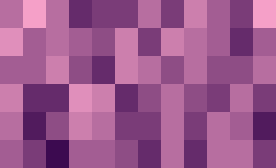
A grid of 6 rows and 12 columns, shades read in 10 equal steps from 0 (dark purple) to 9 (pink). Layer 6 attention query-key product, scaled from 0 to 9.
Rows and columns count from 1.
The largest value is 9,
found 2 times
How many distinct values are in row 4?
6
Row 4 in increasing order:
2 2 2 3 3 4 4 6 6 7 7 8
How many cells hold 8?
2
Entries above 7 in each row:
2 1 0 1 0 0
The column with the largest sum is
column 1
